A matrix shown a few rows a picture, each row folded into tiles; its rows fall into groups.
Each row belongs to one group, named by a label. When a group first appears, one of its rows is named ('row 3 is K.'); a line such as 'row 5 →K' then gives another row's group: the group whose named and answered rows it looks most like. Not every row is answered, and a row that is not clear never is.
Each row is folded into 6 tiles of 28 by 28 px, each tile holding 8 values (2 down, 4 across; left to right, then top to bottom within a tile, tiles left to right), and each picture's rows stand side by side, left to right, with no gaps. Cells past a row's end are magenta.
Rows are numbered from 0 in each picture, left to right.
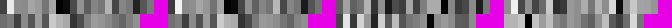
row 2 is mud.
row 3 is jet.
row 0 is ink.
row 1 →ink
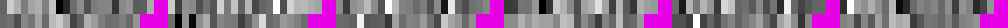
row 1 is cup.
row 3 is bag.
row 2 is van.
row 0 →ink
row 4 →van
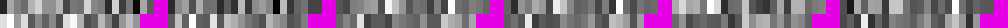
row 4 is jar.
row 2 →van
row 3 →van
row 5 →van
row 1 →mud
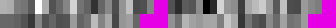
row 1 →bag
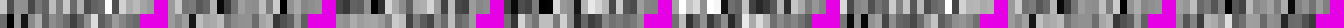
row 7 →jet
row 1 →jet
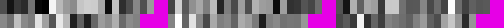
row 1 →mud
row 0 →bag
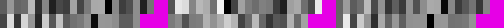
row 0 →mud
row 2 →mud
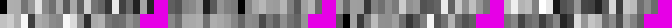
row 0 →mud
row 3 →jar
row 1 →bag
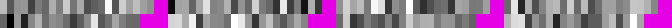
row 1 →mud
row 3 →jet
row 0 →cup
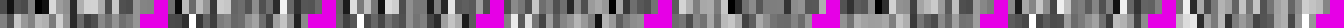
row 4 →ink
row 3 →mud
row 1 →van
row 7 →jet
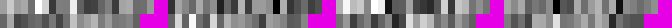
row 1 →mud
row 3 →jet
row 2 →jar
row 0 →jar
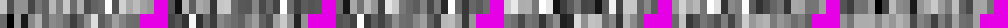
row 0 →cup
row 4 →jar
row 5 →bag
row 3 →jar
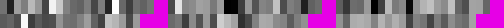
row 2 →bag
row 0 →van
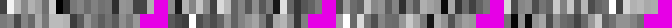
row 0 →ink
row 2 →mud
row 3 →cup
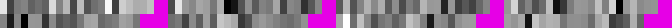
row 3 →jet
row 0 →cup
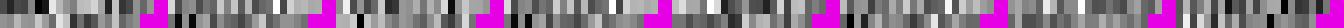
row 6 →jar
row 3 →cup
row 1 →cup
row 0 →bag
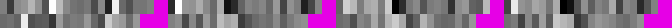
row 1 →ink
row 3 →ink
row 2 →ink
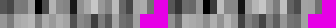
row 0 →bag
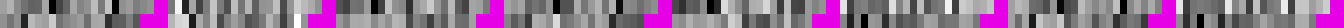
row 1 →jet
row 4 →bag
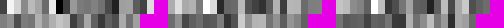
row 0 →ink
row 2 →jar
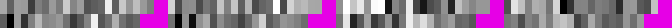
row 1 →cup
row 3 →ink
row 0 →cup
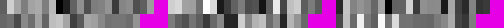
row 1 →jar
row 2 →mud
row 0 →ink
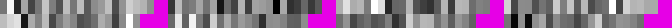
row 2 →jar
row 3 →cup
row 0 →jet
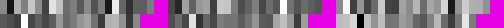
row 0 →van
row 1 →van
